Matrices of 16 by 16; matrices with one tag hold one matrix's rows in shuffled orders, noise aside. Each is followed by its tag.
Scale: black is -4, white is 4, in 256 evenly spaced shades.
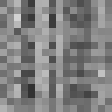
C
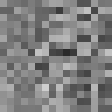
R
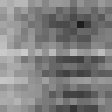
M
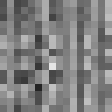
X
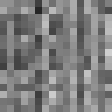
X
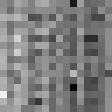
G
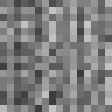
X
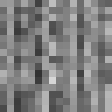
X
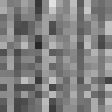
X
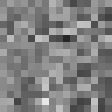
R
